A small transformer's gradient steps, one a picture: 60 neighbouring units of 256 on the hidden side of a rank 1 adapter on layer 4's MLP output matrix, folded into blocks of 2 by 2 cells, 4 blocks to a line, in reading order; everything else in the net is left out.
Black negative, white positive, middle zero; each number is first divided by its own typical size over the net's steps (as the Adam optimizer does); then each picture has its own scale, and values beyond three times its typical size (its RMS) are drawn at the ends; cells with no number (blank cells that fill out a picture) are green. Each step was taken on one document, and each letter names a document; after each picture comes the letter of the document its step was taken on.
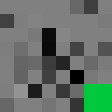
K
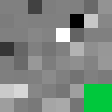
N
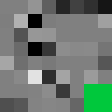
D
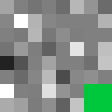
D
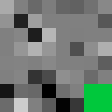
D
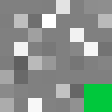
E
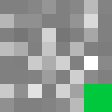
K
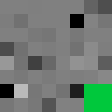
N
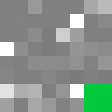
N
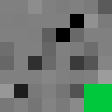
N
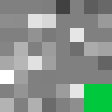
E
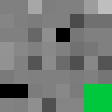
N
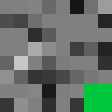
D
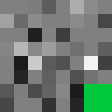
K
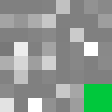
E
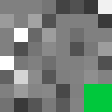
D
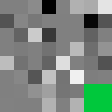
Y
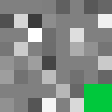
E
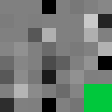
Y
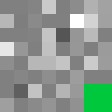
Y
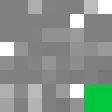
N
